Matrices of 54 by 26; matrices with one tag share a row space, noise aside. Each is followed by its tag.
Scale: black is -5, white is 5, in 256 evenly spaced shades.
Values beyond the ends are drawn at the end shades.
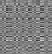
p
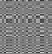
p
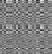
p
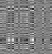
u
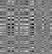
u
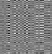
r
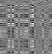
u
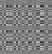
p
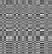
p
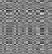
p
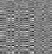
u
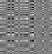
u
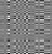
r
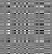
r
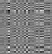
r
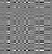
r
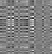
u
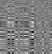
u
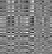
u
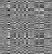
r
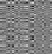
u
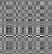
p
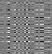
r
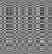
p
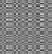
p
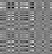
u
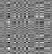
r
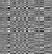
r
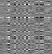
r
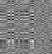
u
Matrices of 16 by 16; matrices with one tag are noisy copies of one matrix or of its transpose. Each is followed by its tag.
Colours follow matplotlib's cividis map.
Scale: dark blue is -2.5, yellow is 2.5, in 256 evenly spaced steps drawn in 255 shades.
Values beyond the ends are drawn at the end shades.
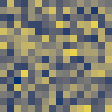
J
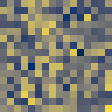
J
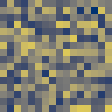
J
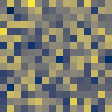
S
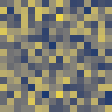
S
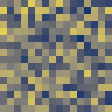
S
